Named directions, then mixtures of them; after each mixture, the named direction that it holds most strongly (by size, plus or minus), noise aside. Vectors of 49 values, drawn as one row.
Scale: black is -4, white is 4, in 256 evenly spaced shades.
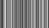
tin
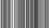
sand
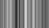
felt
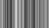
felt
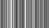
felt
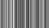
sand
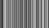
tin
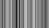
felt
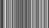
tin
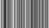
sand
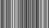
tin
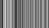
tin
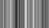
felt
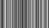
tin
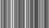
sand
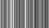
sand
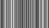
tin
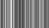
tin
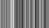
sand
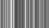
felt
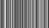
tin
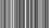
sand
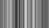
felt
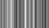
felt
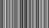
tin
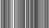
sand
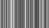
sand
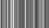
sand
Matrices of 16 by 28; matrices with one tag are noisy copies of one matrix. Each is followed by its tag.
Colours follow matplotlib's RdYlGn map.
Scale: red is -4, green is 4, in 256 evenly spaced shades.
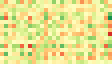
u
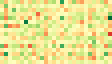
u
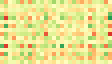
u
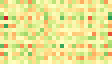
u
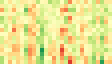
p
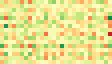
u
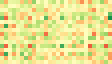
u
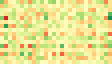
u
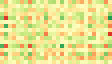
u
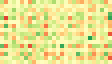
u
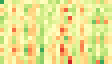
p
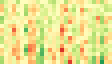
p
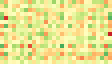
u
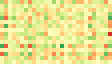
u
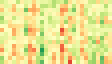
p
